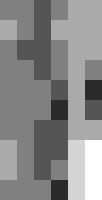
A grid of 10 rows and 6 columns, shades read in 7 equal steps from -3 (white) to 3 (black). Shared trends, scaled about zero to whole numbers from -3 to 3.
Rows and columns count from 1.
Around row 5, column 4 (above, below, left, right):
0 2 0 -1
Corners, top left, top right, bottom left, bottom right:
0 -1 0 -3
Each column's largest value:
0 1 1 2 -1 2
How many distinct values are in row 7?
3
